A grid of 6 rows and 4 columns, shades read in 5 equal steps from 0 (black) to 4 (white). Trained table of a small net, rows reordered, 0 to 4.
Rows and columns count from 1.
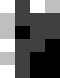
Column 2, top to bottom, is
1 1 0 1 1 1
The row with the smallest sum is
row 5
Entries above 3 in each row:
2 0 0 1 0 1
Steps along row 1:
down up down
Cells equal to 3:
4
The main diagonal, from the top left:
4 1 1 0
